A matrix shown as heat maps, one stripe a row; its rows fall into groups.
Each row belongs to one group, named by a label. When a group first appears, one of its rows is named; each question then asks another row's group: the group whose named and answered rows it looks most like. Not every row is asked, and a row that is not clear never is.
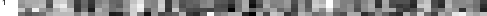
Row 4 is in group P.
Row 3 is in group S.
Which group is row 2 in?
S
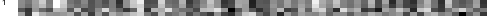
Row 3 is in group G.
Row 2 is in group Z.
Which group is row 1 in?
Z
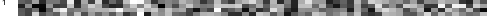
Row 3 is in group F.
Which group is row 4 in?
G
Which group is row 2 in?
P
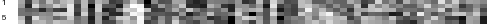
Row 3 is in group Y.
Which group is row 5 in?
Y
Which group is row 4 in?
P
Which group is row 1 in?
P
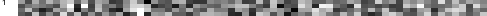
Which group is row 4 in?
G
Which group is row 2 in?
P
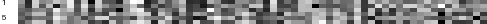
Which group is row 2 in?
P
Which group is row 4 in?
Z
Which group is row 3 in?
Z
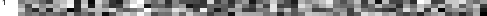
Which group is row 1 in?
S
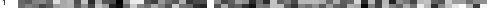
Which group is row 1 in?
Z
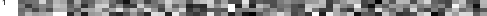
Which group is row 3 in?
F
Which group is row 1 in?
G
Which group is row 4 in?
S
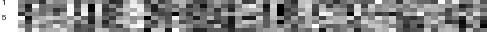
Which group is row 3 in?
Y
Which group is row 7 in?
Z
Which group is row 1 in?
P
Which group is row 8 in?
S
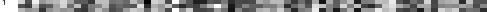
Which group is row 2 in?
G
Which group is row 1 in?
S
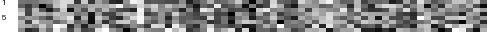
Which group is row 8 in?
G
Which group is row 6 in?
Y
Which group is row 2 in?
F
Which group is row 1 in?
P
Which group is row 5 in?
S
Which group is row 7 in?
S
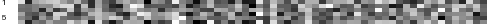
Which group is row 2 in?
P
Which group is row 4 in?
F
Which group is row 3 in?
P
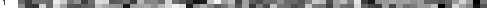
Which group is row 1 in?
G
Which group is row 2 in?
F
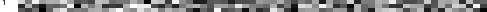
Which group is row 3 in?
F
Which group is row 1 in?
S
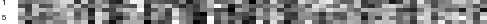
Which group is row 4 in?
S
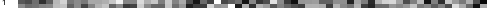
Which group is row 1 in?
F
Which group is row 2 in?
G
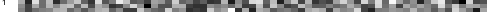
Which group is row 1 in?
Y
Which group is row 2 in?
P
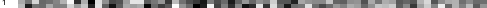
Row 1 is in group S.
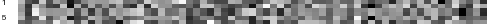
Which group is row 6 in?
Z
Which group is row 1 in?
F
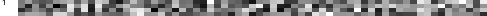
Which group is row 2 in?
Y
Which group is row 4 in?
S
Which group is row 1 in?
S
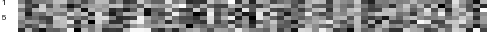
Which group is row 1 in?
G
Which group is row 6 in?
S
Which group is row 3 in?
G
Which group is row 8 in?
P
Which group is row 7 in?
F
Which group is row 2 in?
F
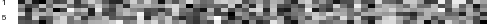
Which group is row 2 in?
F
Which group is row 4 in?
Y
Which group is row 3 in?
Y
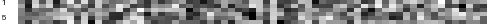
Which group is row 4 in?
P
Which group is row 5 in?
P
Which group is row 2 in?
Y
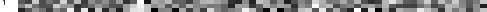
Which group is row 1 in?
G
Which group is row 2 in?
S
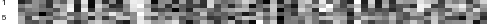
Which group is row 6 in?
F
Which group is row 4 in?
F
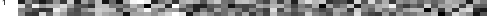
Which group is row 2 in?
S
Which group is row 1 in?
Z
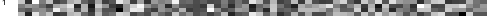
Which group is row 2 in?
S
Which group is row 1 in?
Y
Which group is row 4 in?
Y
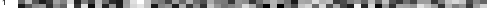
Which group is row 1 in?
S
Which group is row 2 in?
Z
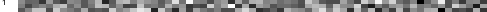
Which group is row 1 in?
Y
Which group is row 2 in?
G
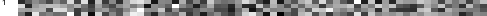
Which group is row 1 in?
Z
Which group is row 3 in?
S
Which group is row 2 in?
Y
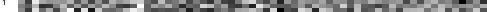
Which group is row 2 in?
G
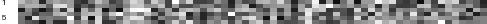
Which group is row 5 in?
Z
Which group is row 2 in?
S
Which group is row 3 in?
Z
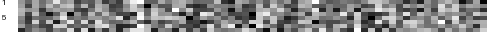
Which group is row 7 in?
G
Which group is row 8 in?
Z
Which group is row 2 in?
P
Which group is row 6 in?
P
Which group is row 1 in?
Z
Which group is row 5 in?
F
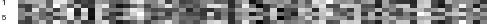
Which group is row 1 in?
S
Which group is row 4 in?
S
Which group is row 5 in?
Y
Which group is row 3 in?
P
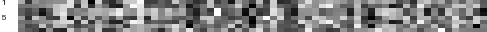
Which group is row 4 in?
F
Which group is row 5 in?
G
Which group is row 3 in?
F
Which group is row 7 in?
F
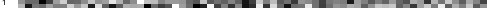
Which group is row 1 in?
F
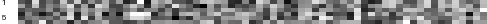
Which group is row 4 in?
Z
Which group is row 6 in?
G
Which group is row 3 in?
P
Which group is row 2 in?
S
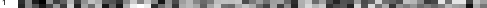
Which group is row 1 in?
P
